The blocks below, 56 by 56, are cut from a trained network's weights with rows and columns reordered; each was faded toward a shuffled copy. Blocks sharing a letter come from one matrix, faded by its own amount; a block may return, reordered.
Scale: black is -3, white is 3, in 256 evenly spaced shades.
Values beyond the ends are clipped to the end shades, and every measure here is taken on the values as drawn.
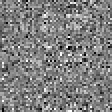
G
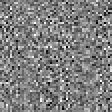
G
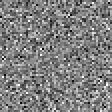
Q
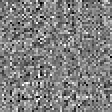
G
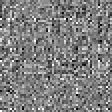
G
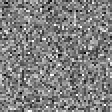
Q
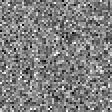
Q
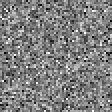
Q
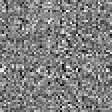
G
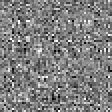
G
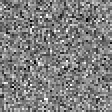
Q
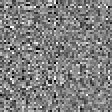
G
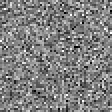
Q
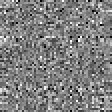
G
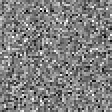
Q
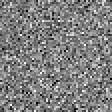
Q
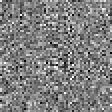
G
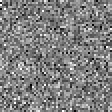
Q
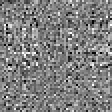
G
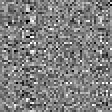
G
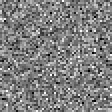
Q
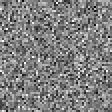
Q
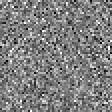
Q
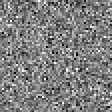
Q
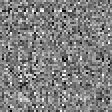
G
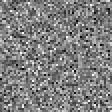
Q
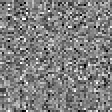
G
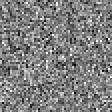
Q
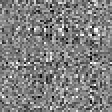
G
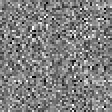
G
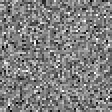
Q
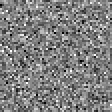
Q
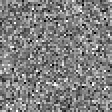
Q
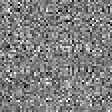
G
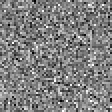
Q
